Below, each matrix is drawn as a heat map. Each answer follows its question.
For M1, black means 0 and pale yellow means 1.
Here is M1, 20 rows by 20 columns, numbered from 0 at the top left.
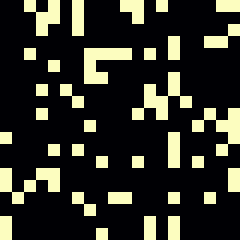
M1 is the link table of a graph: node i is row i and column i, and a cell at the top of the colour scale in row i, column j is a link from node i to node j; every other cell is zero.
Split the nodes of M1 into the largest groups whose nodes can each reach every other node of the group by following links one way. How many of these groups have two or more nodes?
1
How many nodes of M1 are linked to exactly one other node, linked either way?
0
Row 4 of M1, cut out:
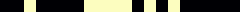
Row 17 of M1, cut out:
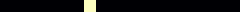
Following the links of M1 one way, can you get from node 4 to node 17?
yes
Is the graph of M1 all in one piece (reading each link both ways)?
yes
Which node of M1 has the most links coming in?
node 14
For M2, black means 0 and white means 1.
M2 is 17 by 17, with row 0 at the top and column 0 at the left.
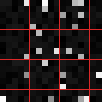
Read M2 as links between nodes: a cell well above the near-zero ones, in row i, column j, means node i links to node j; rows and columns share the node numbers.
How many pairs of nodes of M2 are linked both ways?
1
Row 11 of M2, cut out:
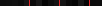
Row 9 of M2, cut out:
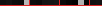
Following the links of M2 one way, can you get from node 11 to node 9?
no
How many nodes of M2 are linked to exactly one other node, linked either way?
2
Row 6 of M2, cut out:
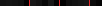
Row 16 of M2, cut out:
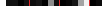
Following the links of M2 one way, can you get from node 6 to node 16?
no
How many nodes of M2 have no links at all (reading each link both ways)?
2
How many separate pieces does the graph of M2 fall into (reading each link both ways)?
3
